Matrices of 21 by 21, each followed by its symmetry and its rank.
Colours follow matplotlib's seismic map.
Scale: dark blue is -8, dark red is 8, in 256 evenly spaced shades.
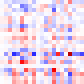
neither, rank three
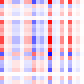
neither, rank one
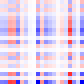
neither, rank one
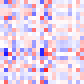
neither, rank three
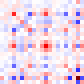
symmetric, rank three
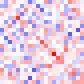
symmetric, full rank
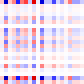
neither, rank one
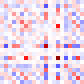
symmetric, rank three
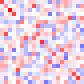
symmetric, full rank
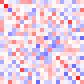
symmetric, full rank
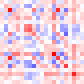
symmetric, rank three
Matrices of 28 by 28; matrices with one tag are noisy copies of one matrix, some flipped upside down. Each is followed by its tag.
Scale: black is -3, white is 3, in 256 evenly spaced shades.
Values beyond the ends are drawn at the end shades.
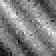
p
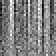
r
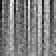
r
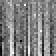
r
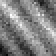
p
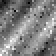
p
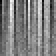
r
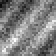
p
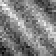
p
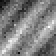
p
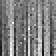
r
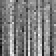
r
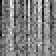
r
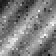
p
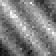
p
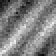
p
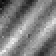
p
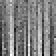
r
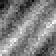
p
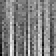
r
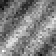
p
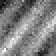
p
